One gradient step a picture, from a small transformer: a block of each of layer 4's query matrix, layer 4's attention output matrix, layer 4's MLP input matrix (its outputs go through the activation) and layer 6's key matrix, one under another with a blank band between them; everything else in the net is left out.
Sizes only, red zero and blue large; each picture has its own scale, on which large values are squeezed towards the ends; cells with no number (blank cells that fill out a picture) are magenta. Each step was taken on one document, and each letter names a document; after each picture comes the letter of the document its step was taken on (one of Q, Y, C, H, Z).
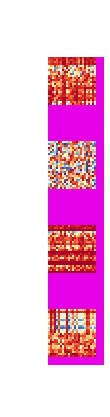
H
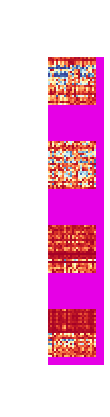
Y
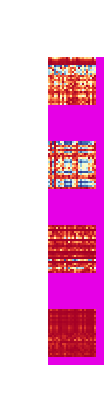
Y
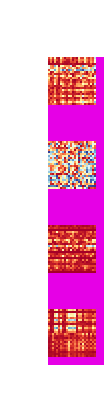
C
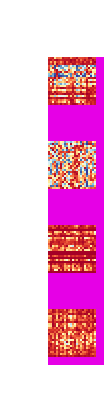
H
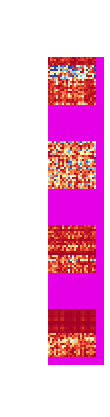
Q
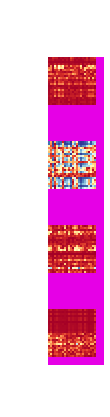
Y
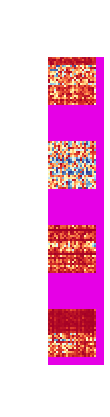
Q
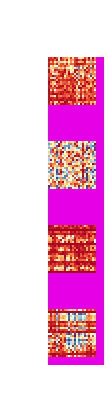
C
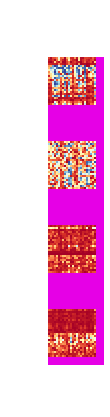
Q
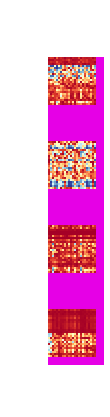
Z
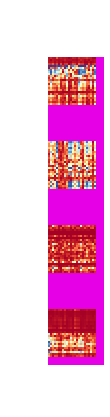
Z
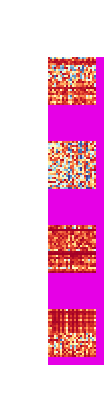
Q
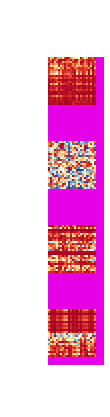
Q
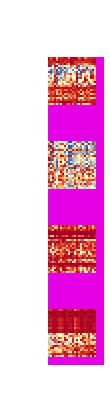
Z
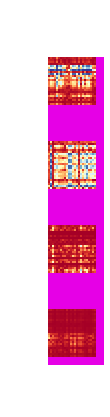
Z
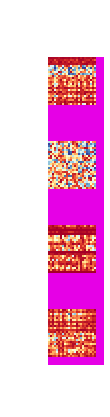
C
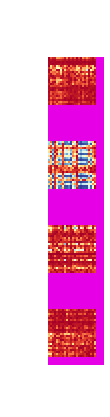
Y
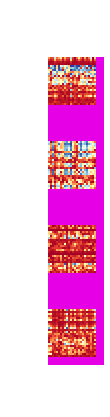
Y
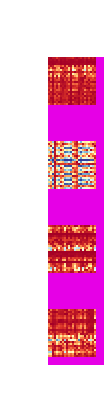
Y
